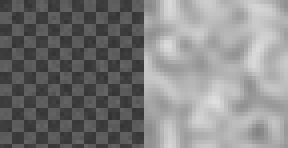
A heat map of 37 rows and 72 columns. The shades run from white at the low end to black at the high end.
It is made of 1 by 2 panels. Panel 1,1: high, checkered. Panel 1,2: low, blotchy.
